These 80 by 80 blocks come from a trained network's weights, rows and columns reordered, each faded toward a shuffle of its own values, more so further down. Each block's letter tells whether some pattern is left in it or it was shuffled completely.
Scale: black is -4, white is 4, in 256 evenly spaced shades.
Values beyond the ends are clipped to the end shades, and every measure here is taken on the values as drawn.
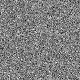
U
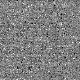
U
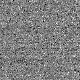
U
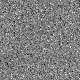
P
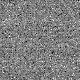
U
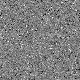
P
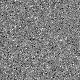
P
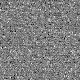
U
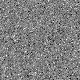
P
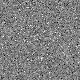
P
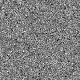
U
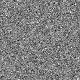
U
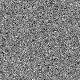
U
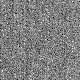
U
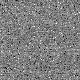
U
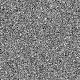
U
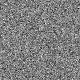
P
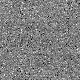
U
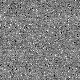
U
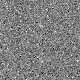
P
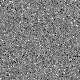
P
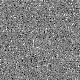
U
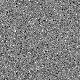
P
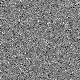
P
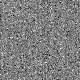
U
